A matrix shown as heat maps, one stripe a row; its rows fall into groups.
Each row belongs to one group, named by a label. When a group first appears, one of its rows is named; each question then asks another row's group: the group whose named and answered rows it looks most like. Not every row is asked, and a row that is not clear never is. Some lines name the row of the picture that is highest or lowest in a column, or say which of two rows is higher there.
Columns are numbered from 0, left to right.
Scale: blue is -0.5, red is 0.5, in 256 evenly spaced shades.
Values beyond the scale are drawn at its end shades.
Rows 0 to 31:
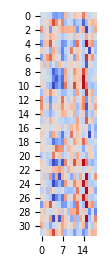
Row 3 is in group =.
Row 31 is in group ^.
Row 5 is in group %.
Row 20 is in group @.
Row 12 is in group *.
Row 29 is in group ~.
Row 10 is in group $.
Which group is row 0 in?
$
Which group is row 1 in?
^
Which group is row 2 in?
*
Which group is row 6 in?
=
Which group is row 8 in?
$
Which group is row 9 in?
$
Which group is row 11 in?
=
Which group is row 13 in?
*
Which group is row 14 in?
*
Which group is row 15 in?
=
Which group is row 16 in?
%
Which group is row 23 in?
~
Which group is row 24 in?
$
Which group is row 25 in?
=
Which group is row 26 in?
$
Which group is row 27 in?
=
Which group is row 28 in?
%
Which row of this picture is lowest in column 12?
2
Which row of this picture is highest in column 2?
6
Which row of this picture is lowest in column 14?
1
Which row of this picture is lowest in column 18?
28
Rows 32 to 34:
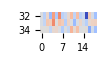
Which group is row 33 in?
^
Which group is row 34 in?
%
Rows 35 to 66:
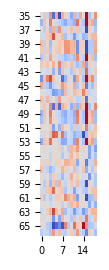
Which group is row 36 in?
=
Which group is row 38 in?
^
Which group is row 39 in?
*
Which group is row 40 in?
*
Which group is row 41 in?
=
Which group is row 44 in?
=
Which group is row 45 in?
*
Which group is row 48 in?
~
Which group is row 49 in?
=
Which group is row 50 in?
=
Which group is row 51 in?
~
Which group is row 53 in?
=
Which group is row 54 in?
%
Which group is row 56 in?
*
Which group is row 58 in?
%
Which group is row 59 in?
@
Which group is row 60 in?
^
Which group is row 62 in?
%
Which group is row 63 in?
^
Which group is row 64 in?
~
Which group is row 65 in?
$
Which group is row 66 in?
@
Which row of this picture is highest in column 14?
65
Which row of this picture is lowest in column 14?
52
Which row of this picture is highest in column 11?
65
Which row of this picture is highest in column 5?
52
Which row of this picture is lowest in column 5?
65
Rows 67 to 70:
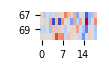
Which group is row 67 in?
*
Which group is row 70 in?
^
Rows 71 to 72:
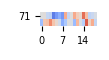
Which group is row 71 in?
$
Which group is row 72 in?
=
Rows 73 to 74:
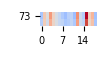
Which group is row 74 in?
=
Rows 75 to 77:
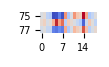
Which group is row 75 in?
$
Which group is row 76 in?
^
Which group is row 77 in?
$
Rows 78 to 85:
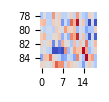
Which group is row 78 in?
@
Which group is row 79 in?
%
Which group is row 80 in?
*
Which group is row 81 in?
%
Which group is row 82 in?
~
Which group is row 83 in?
$
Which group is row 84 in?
=
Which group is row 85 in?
^
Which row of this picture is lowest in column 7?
83
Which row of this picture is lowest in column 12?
80
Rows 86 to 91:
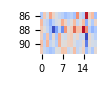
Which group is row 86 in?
=
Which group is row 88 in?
$
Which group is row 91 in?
*
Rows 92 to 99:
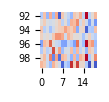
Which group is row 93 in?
%
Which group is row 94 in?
*
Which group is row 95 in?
^
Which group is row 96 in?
=
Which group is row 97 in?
@
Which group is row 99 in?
%
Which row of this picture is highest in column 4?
97
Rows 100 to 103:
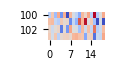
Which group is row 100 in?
~
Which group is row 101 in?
%
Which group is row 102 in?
~
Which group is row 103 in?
*
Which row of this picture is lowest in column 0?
100
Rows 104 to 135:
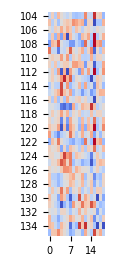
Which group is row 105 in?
*
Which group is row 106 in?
^
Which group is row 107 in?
~
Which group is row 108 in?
=
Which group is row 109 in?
*
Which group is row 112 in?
~
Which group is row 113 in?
^
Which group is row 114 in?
@
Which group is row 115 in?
^
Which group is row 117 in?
$
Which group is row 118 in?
@
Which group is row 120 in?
~
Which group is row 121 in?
*
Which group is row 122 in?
=
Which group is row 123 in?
~
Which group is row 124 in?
^
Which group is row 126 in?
^
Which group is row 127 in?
*
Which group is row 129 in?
@
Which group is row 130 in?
%
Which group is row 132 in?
%
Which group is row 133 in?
*
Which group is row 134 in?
%
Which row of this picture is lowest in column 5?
117
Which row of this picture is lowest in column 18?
134
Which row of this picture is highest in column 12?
134
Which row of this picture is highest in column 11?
131
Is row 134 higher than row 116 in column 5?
Yes
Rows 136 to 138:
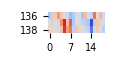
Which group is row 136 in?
=
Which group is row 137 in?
^
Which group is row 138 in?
^
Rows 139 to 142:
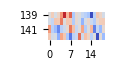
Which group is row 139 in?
^
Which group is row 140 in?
^
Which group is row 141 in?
*
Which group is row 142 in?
%
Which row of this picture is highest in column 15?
142
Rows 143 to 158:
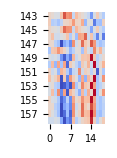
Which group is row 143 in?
^
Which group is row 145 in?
^
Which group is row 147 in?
$
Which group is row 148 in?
=
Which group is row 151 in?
%
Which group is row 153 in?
$
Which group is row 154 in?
~
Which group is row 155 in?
$
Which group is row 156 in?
$
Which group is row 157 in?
$
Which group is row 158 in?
$
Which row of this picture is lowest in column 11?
148
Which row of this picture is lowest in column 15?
144
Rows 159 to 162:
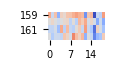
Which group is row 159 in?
*
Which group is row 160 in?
%
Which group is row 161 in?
@
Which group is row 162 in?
*
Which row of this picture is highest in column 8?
162
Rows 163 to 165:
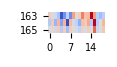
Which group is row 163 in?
$
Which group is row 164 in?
~
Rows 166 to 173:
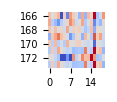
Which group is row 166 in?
~
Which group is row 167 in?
*
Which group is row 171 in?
=
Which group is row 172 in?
$
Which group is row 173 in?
=
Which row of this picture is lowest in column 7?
172
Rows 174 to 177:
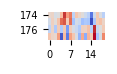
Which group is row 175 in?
^
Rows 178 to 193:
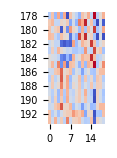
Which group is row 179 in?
%
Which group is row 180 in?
~
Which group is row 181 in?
%
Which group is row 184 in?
$
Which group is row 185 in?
~
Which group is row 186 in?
^
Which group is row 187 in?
@
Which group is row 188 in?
@
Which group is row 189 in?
@
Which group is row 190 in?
@
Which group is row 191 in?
^
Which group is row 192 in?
*
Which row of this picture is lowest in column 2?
178
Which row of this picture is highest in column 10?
181
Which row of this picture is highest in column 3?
185
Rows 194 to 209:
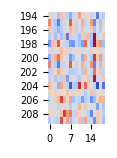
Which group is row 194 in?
%
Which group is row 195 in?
*
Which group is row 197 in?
~
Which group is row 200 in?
=
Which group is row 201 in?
*
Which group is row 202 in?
=
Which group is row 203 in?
~
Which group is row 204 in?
%
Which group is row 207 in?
%
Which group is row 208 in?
^
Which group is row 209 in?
@
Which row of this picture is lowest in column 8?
198
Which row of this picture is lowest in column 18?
204
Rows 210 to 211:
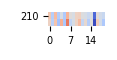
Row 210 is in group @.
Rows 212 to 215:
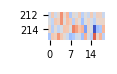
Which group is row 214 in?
*
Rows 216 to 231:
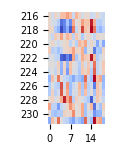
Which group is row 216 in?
^
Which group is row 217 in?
$
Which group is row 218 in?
$
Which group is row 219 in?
^
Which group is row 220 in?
%
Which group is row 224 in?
~
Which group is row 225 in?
=
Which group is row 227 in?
@
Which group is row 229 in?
*
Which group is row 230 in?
*
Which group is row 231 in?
=
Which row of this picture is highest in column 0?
229
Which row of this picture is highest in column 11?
218
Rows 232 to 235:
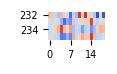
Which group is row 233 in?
$
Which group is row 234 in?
^
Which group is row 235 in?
$
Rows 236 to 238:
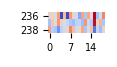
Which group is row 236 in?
~
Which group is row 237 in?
=
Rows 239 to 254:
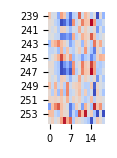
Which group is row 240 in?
$
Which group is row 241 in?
%
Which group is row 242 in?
$
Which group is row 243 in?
=
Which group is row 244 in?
@
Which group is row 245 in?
^
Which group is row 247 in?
$
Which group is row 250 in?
@
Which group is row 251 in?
@
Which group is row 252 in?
=
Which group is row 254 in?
^
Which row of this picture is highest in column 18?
245
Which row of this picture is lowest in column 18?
253
